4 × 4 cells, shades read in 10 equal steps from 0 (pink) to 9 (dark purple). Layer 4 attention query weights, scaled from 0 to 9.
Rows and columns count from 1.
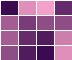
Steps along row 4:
up up down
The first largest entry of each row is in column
1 2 3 3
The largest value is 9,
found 2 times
